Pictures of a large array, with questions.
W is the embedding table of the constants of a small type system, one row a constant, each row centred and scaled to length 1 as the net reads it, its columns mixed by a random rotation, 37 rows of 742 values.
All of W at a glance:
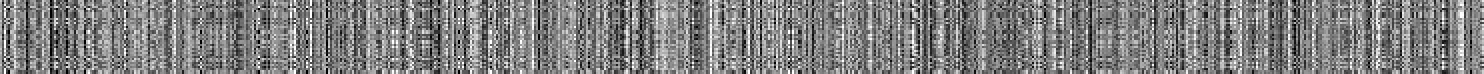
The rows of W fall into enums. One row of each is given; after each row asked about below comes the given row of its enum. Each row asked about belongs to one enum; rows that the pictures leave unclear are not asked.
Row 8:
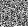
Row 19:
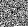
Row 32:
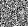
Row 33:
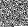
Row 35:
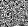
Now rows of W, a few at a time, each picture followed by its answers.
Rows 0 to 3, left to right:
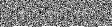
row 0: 32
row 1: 19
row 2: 8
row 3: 33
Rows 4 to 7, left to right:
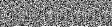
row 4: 35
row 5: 32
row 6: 8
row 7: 8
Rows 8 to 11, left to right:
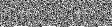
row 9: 33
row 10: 32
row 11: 33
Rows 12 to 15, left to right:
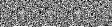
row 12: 32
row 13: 19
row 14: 32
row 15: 35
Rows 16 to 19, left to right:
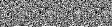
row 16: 35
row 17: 19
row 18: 32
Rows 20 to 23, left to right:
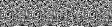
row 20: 35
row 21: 35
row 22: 8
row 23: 35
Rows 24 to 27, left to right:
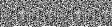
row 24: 32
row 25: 8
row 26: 32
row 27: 8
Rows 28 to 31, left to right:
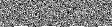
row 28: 33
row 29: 35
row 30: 19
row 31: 33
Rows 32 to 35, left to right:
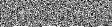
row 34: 8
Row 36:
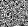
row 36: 35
